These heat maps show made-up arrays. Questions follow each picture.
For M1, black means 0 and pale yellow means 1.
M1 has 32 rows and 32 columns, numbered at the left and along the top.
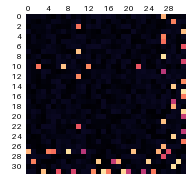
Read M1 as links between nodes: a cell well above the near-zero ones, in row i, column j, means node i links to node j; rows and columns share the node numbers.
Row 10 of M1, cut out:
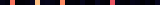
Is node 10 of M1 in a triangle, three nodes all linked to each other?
no
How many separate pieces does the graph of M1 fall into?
4
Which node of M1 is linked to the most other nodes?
node 31
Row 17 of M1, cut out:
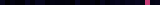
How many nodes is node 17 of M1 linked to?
1
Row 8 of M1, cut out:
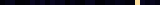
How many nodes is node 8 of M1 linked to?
1
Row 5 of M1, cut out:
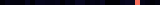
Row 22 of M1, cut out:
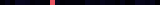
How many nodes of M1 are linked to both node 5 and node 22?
0
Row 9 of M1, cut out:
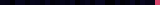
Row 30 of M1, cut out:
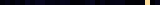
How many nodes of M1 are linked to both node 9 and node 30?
0
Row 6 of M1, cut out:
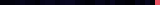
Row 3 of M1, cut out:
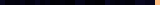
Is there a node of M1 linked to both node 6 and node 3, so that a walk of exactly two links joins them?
yes
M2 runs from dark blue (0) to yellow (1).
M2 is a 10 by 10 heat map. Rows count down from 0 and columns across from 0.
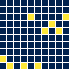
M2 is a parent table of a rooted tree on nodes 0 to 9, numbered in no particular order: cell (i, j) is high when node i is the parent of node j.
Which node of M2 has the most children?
9
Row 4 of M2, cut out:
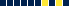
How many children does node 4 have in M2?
2
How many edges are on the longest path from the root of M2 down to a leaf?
3
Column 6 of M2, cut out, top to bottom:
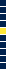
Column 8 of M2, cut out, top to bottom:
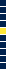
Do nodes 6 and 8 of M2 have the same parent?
yes
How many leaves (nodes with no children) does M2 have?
5
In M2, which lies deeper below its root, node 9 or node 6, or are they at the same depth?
node 6
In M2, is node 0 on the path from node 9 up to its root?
no
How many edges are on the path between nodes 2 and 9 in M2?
1
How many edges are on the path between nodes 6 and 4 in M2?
1
